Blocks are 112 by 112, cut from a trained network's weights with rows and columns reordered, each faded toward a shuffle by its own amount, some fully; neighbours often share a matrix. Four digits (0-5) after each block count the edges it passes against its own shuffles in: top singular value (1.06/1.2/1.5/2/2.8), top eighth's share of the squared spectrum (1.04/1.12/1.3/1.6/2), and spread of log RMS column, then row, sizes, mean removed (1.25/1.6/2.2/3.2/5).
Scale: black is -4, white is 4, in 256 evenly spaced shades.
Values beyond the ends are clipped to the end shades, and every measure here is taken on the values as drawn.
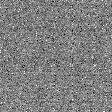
3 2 1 0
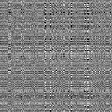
5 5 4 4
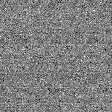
3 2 0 0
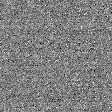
3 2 0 0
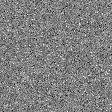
0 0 0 0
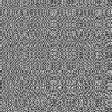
5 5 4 3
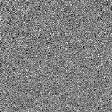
4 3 2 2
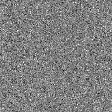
3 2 1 1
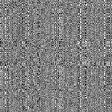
5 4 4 3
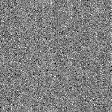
4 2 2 1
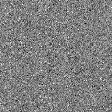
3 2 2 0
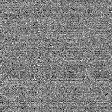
4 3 1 2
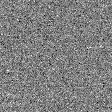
2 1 0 0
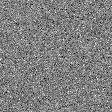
0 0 0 0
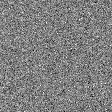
0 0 0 0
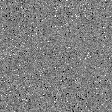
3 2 1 1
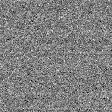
3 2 0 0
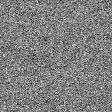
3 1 0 0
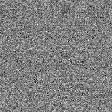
4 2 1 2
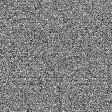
3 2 0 0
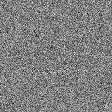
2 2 0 0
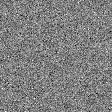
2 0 0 0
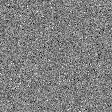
1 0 0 0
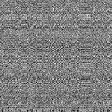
5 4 2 3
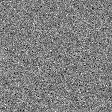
1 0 0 0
